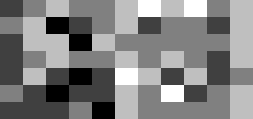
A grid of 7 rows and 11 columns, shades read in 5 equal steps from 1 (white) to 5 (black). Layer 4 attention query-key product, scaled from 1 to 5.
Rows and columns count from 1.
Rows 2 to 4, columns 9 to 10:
3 4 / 3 3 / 3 4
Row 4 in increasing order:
2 2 2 2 3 3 3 3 3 4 4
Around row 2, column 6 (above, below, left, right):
2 3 3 4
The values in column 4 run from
3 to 5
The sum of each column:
26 20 24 27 24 14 19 18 19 24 15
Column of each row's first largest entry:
1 3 4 1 4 3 5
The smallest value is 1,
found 4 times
